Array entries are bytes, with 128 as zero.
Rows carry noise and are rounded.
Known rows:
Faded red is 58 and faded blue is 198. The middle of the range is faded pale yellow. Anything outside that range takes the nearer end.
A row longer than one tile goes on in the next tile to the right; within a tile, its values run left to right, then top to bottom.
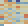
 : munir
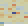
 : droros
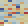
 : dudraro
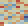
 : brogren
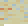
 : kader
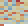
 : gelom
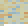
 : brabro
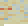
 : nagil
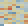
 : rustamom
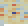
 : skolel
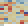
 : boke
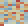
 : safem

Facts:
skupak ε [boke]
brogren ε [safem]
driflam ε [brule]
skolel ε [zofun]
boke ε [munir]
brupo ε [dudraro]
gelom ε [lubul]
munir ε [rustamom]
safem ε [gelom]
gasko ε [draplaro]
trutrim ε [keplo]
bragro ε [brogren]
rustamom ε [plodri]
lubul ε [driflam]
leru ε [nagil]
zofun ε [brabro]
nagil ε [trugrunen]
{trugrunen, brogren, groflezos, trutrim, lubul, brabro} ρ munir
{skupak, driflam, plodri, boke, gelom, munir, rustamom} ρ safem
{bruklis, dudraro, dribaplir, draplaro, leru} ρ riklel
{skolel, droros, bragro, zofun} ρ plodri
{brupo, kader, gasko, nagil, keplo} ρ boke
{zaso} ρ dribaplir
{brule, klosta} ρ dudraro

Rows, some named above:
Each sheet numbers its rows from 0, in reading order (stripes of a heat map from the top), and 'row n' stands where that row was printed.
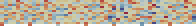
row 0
safem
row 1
safem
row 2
dribaplir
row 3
brogren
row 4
brule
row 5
plodri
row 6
brogren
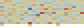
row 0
leru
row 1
riklel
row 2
klosta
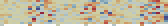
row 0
groflezos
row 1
lubul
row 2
draplaro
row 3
boke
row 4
trutrim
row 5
bragro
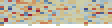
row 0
driflam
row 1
skupak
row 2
keplo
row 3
dudraro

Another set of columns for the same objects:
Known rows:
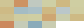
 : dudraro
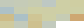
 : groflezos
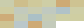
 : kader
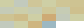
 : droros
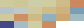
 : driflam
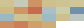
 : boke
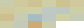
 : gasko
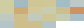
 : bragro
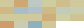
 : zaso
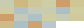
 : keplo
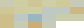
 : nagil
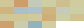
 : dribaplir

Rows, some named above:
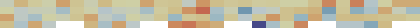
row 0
keplo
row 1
keplo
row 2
boke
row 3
driflam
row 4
brule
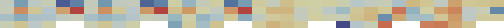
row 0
brogren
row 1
brogren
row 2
safem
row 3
skupak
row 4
lubul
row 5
rustamom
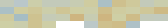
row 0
trutrim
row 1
skolel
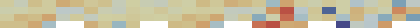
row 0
plodri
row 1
leru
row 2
plodri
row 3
munir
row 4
gelom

